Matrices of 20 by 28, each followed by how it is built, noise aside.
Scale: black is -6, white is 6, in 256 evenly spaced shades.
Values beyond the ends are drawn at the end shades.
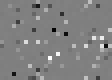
sparse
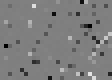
sparse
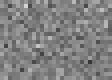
noise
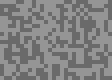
noise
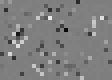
sparse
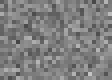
noise
